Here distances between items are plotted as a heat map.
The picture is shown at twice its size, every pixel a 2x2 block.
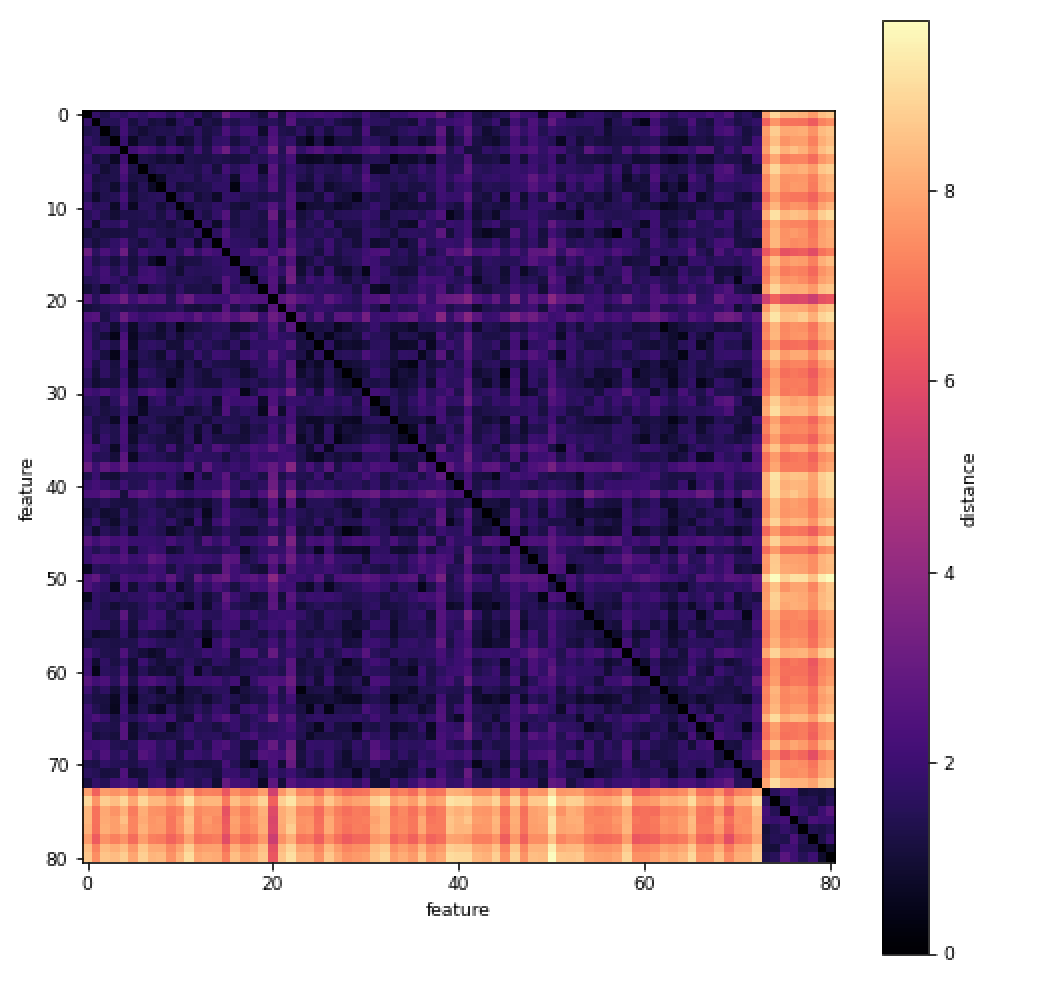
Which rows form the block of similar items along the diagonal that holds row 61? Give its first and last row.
0 to 72
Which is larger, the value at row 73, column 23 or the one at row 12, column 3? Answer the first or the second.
the first
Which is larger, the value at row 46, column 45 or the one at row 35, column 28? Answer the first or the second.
the first
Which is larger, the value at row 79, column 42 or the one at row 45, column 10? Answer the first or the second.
the first
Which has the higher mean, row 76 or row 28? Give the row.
76
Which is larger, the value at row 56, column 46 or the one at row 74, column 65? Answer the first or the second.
the second
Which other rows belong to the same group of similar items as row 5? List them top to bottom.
0, 1, 2, 3, 4, 6, 7, 8, 9, 10, 11, 12, 13, 14, 15, 16, 17, 18, 19, 20, 21, 22, 23, 24, 25, 26, 27, 28, 29, 30, 31, 32, 33, 34, 35, 36, 37, 38, 39, 40, 41, 42, 43, 44, 45, 46, 47, 48, 49, 50, 51, 52, 53, 54, 55, 56, 57, 58, 59, 60, 61, 62, 63, 64, 65, 66, 67, 68, 69, 70, 71, 72
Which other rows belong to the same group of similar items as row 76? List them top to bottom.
73, 74, 75, 77, 78, 79, 80
